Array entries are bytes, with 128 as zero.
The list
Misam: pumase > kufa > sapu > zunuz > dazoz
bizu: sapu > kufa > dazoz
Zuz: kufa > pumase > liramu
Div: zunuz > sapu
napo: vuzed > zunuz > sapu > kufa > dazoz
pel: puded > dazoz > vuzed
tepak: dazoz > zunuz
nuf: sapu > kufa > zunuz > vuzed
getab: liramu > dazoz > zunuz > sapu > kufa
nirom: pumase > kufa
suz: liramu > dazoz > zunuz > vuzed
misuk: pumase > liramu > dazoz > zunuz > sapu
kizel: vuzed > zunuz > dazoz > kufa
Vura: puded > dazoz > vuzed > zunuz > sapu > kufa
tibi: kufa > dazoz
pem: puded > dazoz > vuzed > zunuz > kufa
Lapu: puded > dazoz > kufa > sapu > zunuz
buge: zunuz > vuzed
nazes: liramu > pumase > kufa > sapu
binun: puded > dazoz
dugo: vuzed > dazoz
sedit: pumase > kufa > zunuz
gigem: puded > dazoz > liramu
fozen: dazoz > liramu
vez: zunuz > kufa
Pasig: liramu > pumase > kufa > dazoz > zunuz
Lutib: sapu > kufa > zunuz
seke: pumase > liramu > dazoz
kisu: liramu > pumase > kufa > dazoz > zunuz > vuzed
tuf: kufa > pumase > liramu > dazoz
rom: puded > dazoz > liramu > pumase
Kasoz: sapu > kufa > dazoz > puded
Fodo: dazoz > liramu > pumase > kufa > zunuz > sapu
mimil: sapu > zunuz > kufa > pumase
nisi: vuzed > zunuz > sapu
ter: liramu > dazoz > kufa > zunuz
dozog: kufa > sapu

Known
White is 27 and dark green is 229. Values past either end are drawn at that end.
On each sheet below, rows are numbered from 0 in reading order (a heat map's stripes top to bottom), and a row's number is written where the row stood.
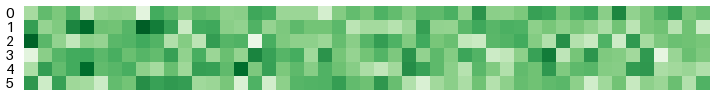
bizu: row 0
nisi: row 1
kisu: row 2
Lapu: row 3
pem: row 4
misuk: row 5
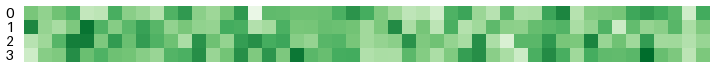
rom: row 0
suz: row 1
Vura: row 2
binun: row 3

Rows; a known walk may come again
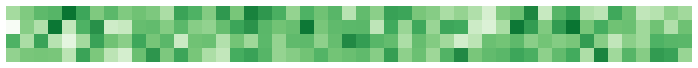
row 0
pem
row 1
Kasoz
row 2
Fodo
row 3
bizu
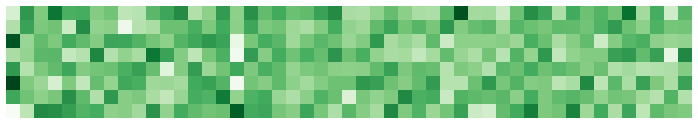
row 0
binun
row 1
tibi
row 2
suz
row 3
rom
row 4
napo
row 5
kisu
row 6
kizel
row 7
Lapu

